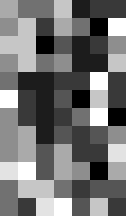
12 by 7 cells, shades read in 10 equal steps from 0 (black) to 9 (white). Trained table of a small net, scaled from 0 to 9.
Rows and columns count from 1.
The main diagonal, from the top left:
6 7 0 5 2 7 0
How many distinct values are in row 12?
6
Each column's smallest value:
4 1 0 2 0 0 0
